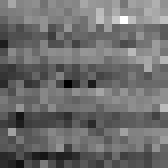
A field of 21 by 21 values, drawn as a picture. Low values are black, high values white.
Stripes running across repeat 4 times from top to bottom. There is an overall slope up to the top right. The ninth with the highest average is the top right. The ninth with the lowest average is the bottom left.
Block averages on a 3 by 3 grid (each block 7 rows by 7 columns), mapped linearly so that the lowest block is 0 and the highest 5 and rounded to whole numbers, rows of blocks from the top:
345
224
012
